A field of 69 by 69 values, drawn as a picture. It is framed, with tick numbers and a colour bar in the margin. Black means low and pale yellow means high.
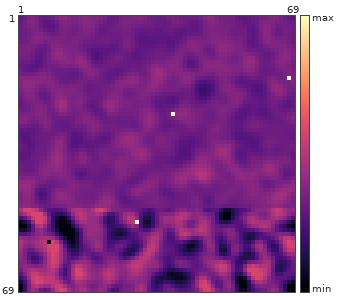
Four lone cells stand out: three far higher and one far lower than their neighbours. The texture is blotchy. There is no overall slope. A horizontal seam about 70% of the way down splits the table, and the top part is calmer. A few values lie far out on both sides of the bulk.
